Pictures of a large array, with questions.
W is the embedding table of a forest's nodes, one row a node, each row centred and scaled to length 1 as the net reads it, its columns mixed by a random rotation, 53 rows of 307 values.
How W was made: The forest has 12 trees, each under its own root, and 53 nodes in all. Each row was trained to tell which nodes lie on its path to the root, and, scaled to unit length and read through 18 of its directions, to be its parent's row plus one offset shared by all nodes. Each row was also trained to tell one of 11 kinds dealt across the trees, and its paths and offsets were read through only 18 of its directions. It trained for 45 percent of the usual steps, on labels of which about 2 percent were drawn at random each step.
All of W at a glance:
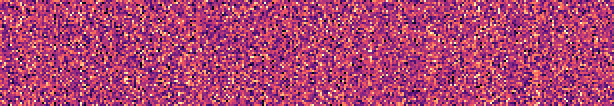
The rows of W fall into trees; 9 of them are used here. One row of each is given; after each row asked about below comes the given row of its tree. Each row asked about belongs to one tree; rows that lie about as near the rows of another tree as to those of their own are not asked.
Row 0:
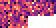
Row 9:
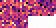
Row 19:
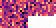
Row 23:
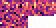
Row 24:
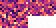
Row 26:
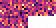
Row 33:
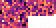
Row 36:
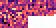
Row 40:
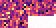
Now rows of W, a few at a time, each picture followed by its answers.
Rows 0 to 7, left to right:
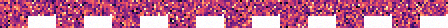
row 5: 26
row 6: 26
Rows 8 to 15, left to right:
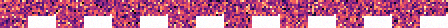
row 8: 0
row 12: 19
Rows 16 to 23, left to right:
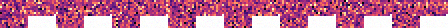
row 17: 19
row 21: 9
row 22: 19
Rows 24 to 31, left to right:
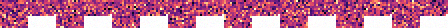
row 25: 9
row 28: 40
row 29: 40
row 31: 9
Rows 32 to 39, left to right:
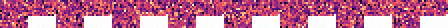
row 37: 26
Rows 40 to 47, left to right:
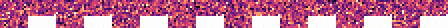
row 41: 36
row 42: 9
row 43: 19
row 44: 26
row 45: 40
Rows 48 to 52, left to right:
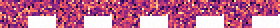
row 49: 23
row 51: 19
